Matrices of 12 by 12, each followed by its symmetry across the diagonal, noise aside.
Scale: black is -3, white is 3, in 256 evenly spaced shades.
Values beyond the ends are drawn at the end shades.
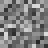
symmetric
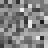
neither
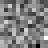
antisymmetric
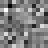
antisymmetric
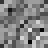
symmetric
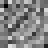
symmetric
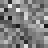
antisymmetric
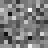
neither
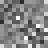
symmetric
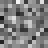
antisymmetric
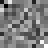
symmetric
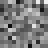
neither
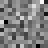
neither
